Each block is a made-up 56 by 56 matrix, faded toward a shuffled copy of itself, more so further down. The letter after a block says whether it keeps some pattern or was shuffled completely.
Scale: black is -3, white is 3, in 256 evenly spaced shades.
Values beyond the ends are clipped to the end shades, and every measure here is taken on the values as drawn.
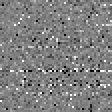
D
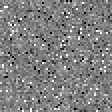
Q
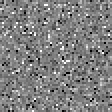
Q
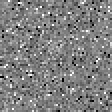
Q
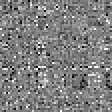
D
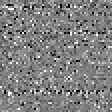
D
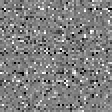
D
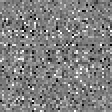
D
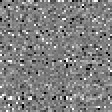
D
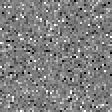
Q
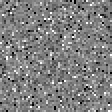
Q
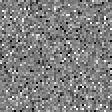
Q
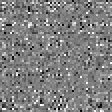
D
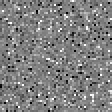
Q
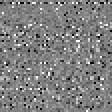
D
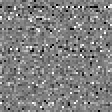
D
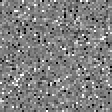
Q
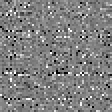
D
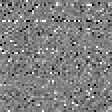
D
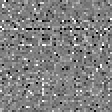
D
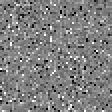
Q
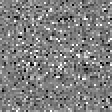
D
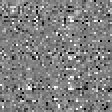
D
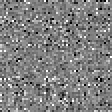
D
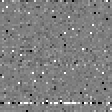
D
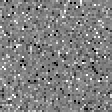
Q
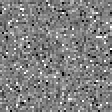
Q
